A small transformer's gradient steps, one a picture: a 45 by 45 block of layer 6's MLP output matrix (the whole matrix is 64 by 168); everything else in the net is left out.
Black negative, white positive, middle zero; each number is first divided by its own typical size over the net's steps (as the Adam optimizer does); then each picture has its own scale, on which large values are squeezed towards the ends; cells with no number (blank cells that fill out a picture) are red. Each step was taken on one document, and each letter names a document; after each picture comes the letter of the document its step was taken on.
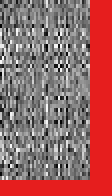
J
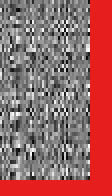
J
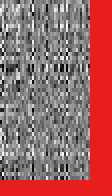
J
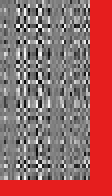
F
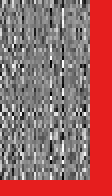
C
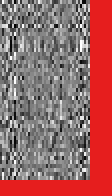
C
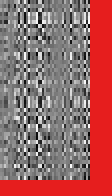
F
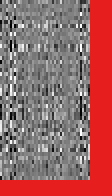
C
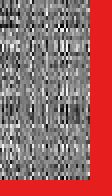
J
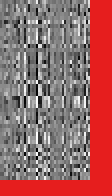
F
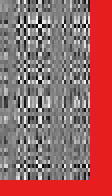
F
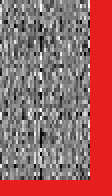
C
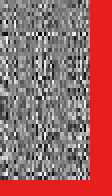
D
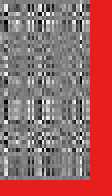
D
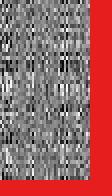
J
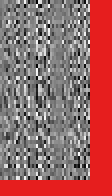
F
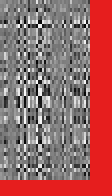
F
